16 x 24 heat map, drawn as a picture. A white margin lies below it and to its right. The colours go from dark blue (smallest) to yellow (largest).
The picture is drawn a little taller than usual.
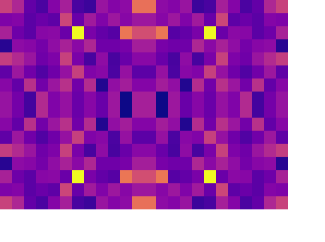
Seam: none. Ninth with the lowest average: centre. Slope: none. Histogram: skewed, a long tail of high values. Average level on the scale: 30%. Mirror symmetry: left to right and top to bottom.
